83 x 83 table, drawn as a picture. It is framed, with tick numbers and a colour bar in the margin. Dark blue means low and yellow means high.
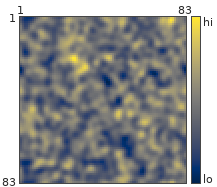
No regular stripes run through it. Neither half mirrors the other. No lone cell stands out from its neighbours. There is no seam. The texture is blotchy. No overall slope runs across the table.
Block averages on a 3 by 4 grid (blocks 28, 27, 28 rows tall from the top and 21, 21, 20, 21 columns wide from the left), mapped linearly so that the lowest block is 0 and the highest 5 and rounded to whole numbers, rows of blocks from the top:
1 5 2 3 | 2 2 2 4 | 1 0 0 2
